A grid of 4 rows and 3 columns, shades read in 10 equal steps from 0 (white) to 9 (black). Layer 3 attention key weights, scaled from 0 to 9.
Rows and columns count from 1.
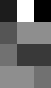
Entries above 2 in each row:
2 3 3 3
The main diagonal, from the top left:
8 4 7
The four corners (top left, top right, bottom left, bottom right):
8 9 4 5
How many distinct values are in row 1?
3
